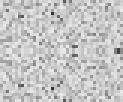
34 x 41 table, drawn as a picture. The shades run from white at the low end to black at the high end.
Fine speckle covers the field. On average the colour sits 20% of the way up the scale. It is mirror symmetric from top to bottom. The values are skewed, with a long tail toward high values. There is no overall slope. No single row or column stands out from its neighbours.
